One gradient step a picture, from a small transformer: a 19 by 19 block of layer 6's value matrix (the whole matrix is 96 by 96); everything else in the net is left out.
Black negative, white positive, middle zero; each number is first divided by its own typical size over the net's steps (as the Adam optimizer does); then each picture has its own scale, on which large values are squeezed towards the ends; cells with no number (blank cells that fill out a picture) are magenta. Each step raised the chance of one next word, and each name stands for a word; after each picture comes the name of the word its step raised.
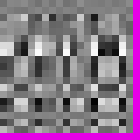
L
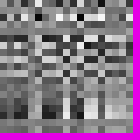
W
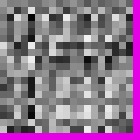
W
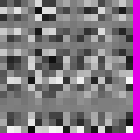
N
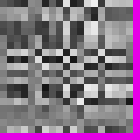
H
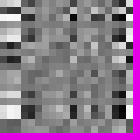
W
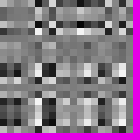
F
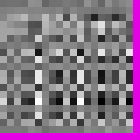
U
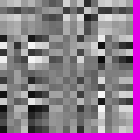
W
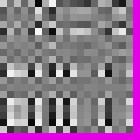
F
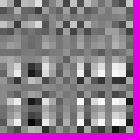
F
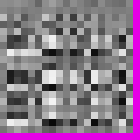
U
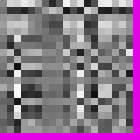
H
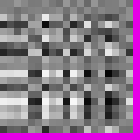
U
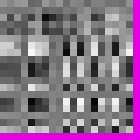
L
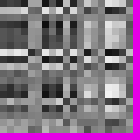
H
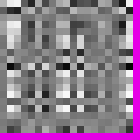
H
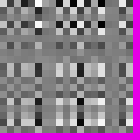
F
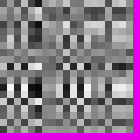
H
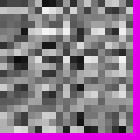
N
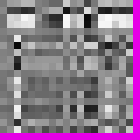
W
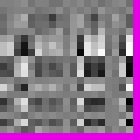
L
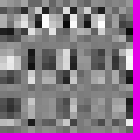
U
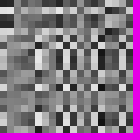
N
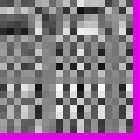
H
